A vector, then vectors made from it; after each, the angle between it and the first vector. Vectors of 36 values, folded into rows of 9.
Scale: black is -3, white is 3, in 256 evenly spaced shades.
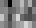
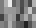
nearly opposite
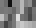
nearly parallel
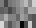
orthogonal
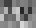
partly aligned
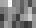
nearly opposite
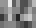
nearly opposite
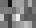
nearly parallel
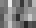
nearly opposite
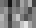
nearly parallel
